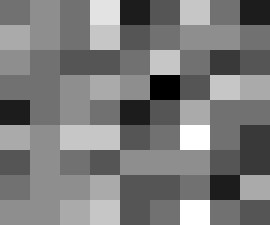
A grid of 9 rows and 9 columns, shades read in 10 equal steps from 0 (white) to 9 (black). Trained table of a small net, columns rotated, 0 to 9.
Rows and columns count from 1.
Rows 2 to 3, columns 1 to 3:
3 4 5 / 4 5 6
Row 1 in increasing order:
1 2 4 5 5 5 6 8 8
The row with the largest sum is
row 5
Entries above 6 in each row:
2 0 1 1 2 1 1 1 0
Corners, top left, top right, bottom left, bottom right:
5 8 4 6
